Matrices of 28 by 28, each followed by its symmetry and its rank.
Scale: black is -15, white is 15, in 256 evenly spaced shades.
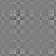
symmetric, rank one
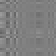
neither, rank one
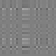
neither, rank one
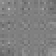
symmetric, rank two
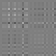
symmetric, rank one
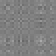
symmetric, rank two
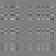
neither, rank one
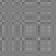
symmetric, rank one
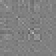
symmetric, rank five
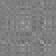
symmetric, rank three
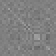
symmetric, rank five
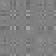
symmetric, rank two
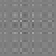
symmetric, rank one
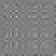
symmetric, rank two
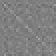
symmetric, rank five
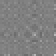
symmetric, rank three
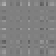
symmetric, rank one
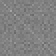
symmetric, rank five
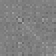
symmetric, rank five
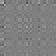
symmetric, rank two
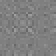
symmetric, rank three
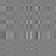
neither, rank one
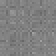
symmetric, rank three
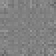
symmetric, rank three
